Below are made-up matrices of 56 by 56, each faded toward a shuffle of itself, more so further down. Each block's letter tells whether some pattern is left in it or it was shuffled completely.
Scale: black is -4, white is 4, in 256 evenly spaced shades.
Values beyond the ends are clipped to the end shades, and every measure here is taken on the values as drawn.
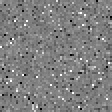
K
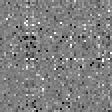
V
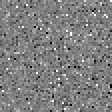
K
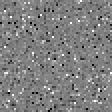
K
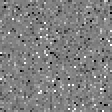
K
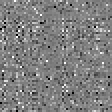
V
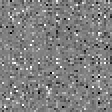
V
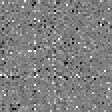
V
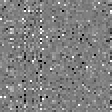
V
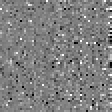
V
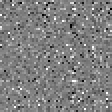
V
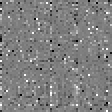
V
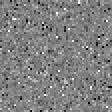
K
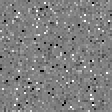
K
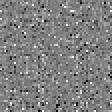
V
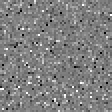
K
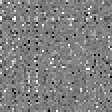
V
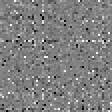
V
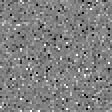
K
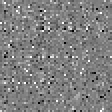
V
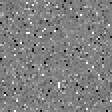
K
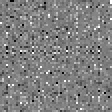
V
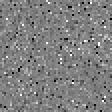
K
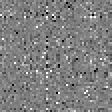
V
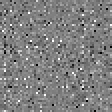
V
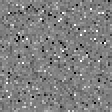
K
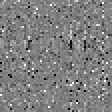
V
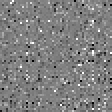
V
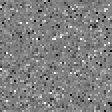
K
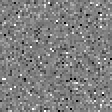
K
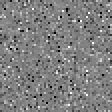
K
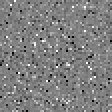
K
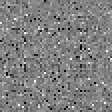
V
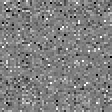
V
